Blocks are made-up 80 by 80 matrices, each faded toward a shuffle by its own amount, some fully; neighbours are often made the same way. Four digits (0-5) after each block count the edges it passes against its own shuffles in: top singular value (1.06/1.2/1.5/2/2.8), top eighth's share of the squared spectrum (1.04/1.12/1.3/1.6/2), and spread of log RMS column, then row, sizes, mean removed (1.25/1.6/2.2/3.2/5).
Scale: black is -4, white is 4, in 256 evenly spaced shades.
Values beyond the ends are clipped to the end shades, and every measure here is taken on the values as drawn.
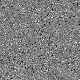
1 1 0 0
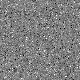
0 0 0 0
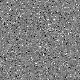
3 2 1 0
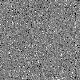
2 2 1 0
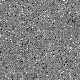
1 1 0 0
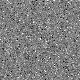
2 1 0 0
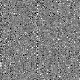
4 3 2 1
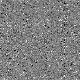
3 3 2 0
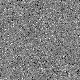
1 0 0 0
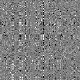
4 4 3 2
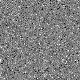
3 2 0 0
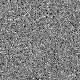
0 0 0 0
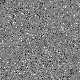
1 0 0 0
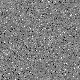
1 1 0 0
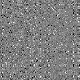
4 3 2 2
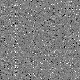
3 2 1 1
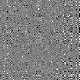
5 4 3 2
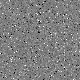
2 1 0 0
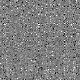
4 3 2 2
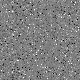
1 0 0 0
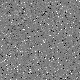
0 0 0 0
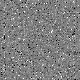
3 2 1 0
